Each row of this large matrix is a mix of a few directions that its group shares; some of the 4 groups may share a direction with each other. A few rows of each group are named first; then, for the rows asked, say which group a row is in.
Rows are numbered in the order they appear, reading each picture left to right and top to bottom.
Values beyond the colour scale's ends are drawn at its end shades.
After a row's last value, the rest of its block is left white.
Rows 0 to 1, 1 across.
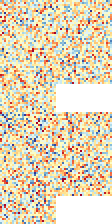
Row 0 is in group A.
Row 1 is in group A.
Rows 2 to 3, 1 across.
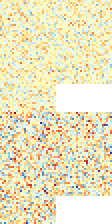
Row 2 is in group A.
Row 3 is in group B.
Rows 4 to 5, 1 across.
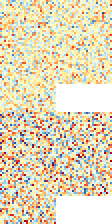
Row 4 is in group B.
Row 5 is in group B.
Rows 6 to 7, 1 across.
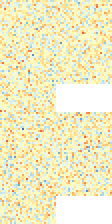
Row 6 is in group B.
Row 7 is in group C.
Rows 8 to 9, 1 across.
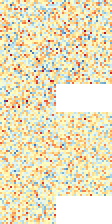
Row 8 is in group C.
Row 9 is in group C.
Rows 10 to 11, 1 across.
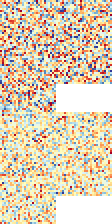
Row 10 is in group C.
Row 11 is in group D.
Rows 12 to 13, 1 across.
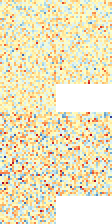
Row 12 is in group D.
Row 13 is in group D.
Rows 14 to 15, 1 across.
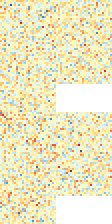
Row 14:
B
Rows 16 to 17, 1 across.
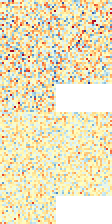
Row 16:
B
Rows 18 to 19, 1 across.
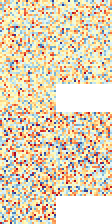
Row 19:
C
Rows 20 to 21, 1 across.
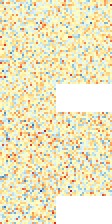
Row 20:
D
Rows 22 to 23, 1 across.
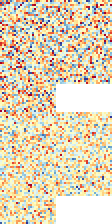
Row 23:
B
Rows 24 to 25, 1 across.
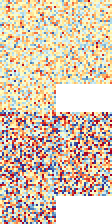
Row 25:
D
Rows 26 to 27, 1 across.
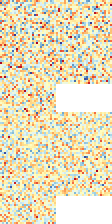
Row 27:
C
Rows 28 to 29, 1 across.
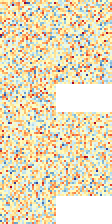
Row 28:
A
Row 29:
C
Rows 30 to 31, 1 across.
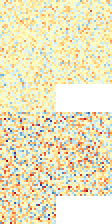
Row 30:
A
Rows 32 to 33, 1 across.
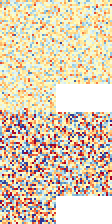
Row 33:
A
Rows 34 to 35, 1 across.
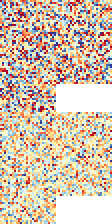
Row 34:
A
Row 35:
B
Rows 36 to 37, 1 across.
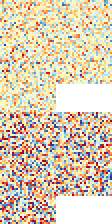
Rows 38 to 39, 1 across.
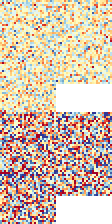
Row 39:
D
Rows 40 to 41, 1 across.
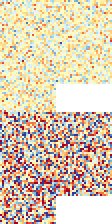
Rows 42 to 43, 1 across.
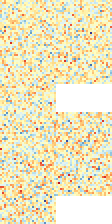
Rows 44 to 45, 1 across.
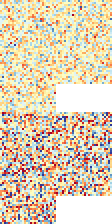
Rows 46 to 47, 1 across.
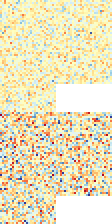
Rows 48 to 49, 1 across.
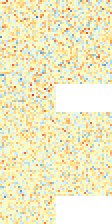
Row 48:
A
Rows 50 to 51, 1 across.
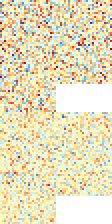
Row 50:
B
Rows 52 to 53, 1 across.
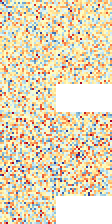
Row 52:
A
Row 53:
B
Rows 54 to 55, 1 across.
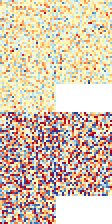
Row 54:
D
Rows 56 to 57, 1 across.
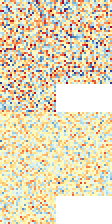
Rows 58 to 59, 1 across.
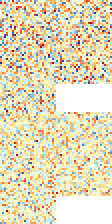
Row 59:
B
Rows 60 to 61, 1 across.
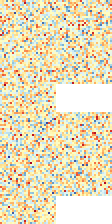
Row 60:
A
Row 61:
B
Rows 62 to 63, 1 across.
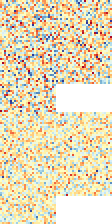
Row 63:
C
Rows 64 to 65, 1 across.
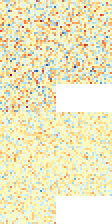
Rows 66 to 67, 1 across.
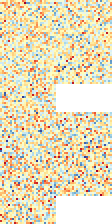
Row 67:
C
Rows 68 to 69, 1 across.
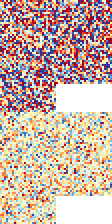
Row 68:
A
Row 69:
C
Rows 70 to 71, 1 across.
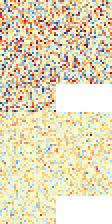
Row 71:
B
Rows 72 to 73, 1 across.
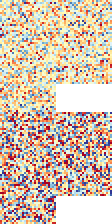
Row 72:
A
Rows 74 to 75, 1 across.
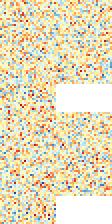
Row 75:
C
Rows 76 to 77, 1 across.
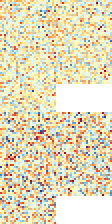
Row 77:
C
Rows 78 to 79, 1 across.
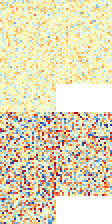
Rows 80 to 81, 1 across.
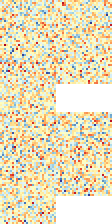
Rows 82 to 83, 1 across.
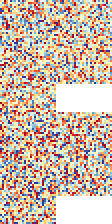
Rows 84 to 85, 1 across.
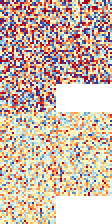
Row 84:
D
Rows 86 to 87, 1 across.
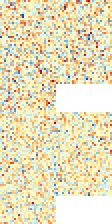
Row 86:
C
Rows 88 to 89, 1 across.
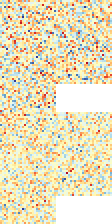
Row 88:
C
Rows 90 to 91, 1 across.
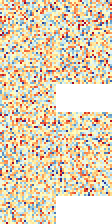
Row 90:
A
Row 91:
B
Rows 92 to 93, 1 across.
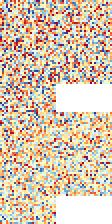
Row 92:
C
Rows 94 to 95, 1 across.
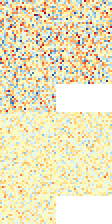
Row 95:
A
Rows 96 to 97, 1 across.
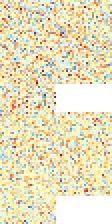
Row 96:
C
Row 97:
D
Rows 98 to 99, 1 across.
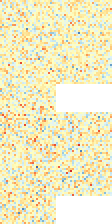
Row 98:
A
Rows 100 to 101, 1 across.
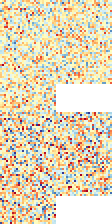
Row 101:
C
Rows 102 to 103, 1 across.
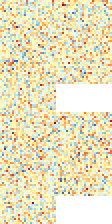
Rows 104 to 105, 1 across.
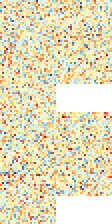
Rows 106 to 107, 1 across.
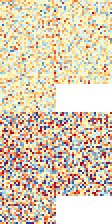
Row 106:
B
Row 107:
C
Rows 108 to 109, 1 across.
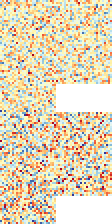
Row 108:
B
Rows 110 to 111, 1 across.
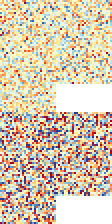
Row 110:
A
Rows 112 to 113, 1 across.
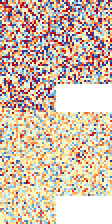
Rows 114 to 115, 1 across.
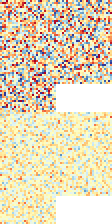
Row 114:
A
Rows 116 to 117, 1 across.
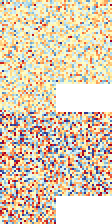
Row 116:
D
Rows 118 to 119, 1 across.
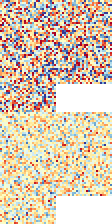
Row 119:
C
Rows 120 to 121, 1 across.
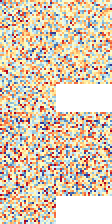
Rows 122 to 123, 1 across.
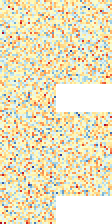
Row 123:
B
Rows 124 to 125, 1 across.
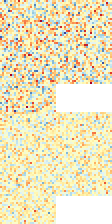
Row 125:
B
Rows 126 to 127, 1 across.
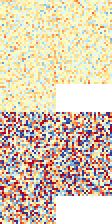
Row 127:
A
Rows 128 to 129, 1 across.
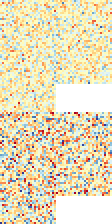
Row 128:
B
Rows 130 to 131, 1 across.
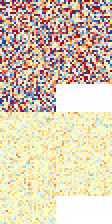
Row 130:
B
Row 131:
D
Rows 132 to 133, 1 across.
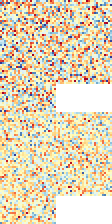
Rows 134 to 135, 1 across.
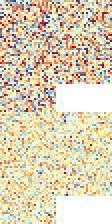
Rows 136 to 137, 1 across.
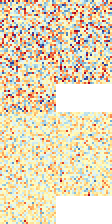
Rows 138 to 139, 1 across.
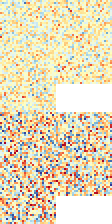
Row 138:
A
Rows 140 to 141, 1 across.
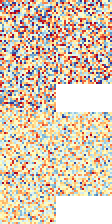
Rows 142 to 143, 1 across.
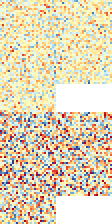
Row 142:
D
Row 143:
D
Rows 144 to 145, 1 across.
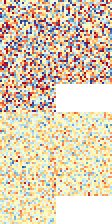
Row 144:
C
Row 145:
D
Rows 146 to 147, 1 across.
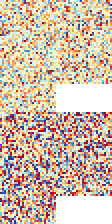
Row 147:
C
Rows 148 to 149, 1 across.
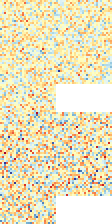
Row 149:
C
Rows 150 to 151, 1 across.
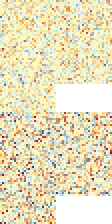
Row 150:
A
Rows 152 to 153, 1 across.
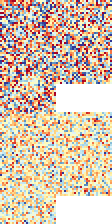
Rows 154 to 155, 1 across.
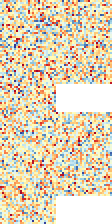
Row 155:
A
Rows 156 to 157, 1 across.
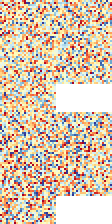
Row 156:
A
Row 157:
C
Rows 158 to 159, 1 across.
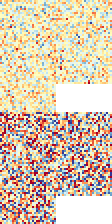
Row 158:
B
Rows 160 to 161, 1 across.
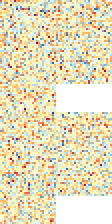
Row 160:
B
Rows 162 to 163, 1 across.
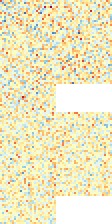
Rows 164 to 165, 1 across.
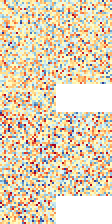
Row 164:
C
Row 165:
A
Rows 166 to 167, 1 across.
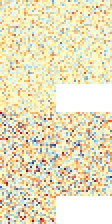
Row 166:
D
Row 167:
A
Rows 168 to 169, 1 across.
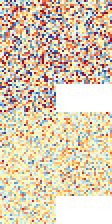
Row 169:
A
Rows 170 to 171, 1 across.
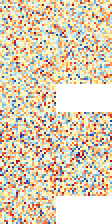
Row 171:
B
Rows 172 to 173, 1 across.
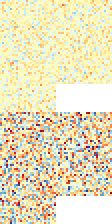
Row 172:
D
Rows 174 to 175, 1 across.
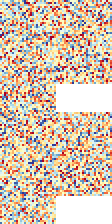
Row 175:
A
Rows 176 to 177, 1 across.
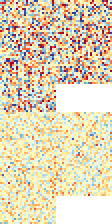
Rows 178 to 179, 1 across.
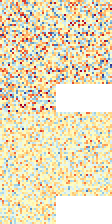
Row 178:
A
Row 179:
C
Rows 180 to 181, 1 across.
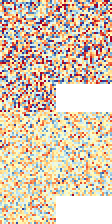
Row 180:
D
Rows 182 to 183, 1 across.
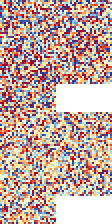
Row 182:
C
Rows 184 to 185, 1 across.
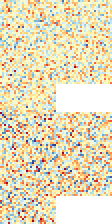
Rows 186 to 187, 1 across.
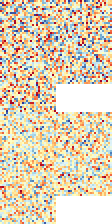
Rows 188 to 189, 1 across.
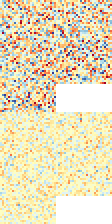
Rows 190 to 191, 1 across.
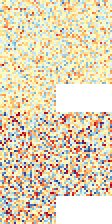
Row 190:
C
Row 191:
C
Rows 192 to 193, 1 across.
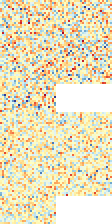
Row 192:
C
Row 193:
C
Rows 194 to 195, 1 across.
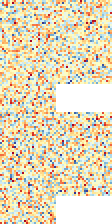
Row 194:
B
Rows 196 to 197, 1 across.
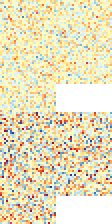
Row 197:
C
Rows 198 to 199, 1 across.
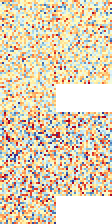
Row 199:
C
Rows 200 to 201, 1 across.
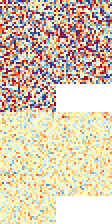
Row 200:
C
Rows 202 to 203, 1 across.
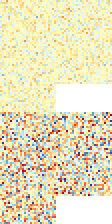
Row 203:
D
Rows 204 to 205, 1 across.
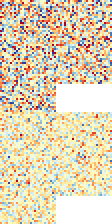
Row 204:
B
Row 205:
B
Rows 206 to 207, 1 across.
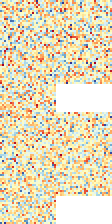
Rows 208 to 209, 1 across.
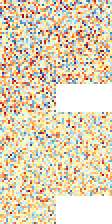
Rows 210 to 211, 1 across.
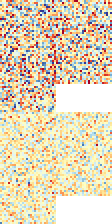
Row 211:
B
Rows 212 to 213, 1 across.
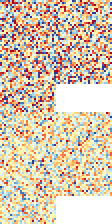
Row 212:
B
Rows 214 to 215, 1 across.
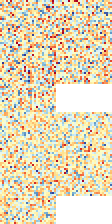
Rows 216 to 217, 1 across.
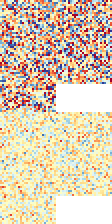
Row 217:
A
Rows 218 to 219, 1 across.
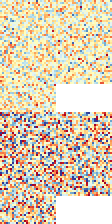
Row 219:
D
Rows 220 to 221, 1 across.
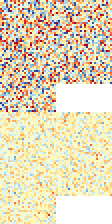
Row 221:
C
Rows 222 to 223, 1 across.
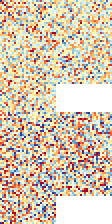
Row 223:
C
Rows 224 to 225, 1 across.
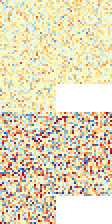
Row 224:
A
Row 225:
D
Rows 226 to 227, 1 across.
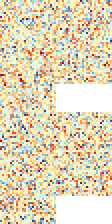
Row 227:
A
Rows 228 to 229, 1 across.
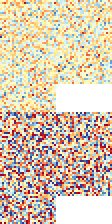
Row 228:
A
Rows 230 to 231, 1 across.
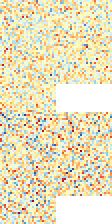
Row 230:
C
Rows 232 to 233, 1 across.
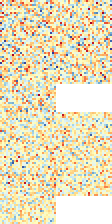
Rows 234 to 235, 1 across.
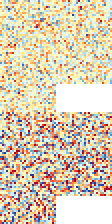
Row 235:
C
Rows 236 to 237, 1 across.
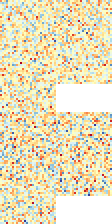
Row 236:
A
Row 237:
D
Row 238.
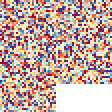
